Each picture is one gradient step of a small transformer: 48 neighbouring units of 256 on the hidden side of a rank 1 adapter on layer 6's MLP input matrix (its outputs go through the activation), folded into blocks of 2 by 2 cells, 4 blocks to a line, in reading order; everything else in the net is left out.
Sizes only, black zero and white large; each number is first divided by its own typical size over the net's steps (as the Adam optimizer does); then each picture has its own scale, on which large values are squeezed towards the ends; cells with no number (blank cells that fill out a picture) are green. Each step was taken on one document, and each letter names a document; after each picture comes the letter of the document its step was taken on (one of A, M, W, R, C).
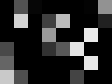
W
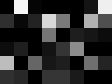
W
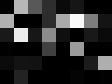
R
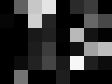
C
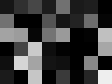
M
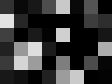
M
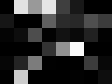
R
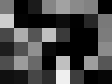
M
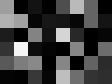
M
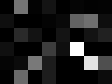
R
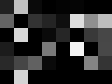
R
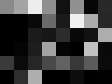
C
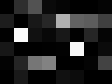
R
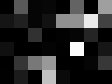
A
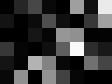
A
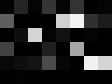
R
